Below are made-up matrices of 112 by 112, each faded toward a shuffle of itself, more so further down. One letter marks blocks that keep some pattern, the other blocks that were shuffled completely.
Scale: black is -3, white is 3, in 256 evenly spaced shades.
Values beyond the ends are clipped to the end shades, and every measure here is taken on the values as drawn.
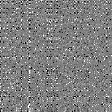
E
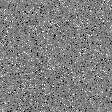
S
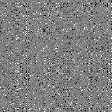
E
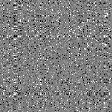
E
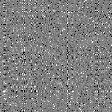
E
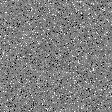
S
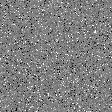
S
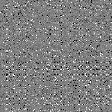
E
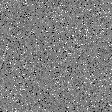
S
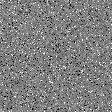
S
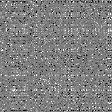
E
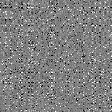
E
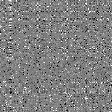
E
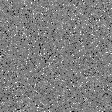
S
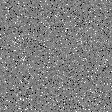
S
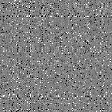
E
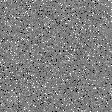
S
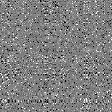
E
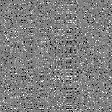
E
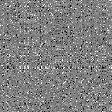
E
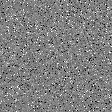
S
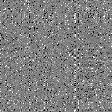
E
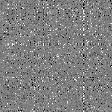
E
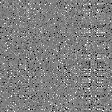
E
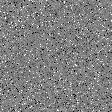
S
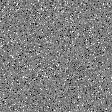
S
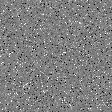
S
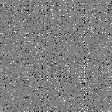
E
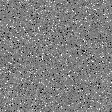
S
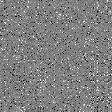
E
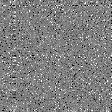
E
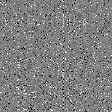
E
